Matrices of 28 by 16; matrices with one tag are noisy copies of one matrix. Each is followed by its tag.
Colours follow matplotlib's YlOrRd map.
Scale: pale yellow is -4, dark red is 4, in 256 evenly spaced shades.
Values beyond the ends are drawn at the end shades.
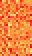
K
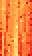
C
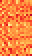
K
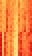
C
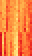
C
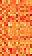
K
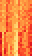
C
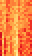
C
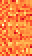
K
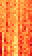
C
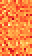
K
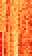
C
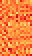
K
